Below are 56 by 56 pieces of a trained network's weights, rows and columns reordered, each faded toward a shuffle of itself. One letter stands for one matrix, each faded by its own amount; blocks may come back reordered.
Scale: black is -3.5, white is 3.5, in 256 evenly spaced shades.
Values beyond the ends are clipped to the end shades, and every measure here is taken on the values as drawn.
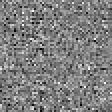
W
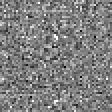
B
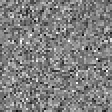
B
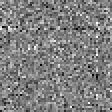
B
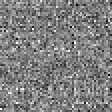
B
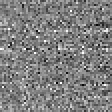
B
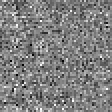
W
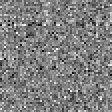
B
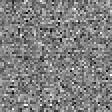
W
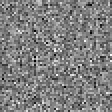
B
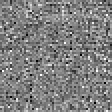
W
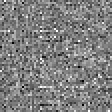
B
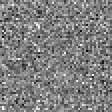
W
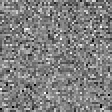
W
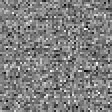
W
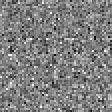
B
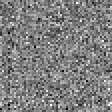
B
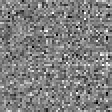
W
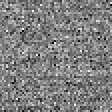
W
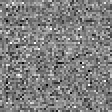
W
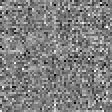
W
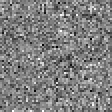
B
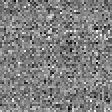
W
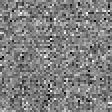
W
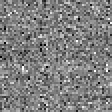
W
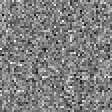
B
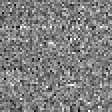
B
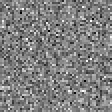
B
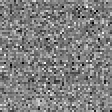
W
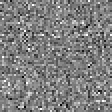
B
